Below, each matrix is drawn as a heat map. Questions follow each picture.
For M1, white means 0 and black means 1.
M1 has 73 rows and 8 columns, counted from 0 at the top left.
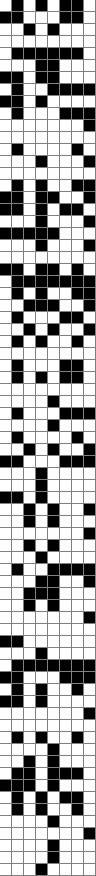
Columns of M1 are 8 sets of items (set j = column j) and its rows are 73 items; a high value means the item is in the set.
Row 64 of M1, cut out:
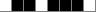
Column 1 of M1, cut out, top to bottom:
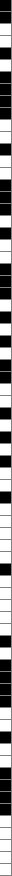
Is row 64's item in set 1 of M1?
yes
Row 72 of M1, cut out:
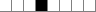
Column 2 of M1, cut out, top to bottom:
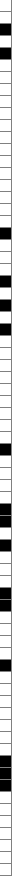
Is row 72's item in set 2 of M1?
no
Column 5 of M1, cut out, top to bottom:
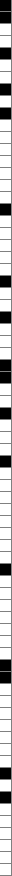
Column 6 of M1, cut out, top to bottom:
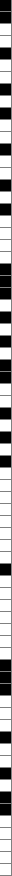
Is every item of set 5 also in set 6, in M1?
yes
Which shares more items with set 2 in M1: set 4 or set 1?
set 4
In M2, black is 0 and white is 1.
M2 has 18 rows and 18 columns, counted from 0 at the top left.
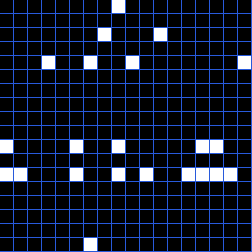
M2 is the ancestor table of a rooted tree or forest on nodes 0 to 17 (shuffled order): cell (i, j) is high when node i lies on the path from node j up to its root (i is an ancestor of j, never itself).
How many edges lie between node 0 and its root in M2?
2
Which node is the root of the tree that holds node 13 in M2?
12
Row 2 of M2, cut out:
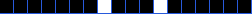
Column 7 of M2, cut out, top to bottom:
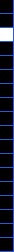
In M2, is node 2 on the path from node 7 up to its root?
yes
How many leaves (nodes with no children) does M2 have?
12
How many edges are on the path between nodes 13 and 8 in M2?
4
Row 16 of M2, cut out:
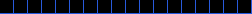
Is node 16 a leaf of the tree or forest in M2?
yes
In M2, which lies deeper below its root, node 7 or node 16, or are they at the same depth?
the same depth
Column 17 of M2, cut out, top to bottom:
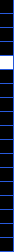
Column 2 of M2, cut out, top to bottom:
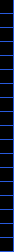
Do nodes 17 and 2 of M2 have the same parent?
no
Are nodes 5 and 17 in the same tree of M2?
no
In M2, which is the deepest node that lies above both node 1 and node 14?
12
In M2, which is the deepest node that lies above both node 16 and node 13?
12
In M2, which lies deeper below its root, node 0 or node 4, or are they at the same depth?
node 0
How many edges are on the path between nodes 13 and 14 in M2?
3
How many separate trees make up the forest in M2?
3
